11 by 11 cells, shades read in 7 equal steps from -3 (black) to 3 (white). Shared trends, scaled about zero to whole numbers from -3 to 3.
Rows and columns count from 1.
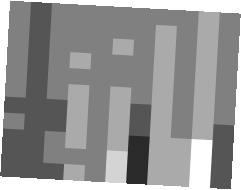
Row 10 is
-1 -1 0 0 0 2 -2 1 1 3 -1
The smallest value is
-2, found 3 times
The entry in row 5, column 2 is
-1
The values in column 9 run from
0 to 1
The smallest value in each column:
-1 -1 -1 0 0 0 -2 0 0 1 -1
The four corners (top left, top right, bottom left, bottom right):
0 0 -1 -1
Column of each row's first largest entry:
10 8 6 4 8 4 4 4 10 10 10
